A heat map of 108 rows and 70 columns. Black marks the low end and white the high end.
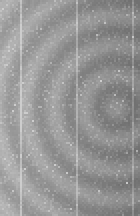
Odd lines: columns 11, 39 and 67. Slope: up to the left. Rings: centred on the middle right.
